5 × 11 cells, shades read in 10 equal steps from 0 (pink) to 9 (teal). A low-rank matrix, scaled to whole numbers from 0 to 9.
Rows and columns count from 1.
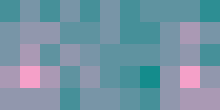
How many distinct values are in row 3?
5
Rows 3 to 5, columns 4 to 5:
4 5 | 6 4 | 7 5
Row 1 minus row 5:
3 1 3 -2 2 0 1 -1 2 3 5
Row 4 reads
3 0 3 6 4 6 7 9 4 0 4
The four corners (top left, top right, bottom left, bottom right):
7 8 4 3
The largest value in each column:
7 5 7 7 7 6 7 9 6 6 8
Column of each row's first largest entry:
11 7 11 8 4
